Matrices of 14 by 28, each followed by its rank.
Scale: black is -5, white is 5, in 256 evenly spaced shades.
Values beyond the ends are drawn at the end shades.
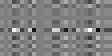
one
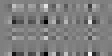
one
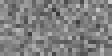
full rank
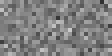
full rank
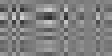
one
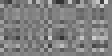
two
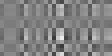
one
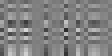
one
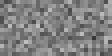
full rank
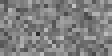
full rank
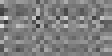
two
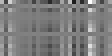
one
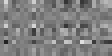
two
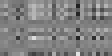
two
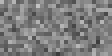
full rank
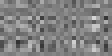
two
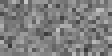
full rank
